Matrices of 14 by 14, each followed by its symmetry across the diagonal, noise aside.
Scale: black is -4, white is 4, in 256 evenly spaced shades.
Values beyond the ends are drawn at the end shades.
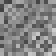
symmetric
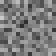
symmetric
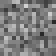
neither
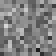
neither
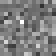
neither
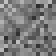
symmetric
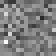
neither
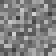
symmetric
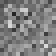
symmetric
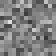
neither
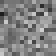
neither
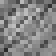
symmetric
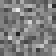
neither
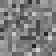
symmetric
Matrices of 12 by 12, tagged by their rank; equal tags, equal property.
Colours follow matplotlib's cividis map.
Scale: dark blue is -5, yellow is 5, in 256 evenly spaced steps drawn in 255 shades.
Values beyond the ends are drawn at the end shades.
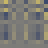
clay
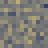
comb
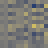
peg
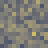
comb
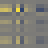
clay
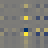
clay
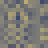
peg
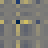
clay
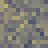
comb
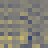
peg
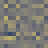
peg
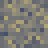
comb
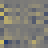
peg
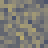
comb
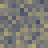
comb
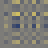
clay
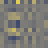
peg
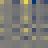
clay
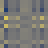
clay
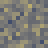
comb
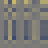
clay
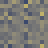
peg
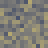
comb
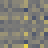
peg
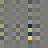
clay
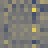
peg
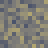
comb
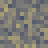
comb
